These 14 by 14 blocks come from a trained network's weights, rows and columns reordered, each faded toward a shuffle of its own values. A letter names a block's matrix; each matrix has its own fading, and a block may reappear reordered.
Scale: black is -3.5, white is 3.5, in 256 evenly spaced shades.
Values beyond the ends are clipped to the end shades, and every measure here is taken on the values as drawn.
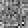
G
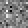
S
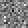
G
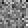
G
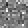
S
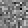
G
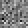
G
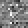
S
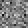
G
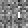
S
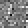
S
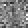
S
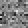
S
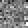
S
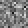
G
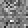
S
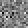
G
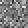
G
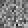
G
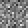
G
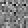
G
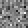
G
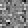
S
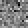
S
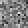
G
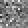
S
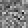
G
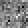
S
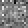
S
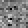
S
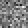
G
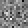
G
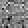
S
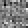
S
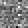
S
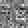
S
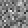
G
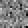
S
